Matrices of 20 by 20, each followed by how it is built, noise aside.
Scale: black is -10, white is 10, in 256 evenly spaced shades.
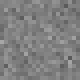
noise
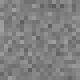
noise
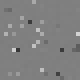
sparse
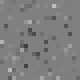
sparse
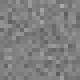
noise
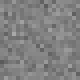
noise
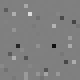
sparse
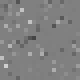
sparse
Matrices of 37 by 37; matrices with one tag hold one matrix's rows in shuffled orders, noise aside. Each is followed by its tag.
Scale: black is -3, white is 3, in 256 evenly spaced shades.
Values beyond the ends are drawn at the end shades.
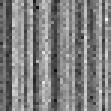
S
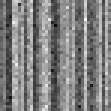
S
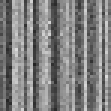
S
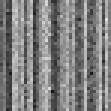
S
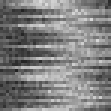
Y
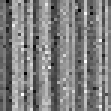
S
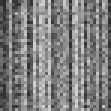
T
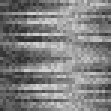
Y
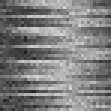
Y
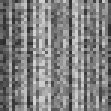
T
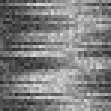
Y
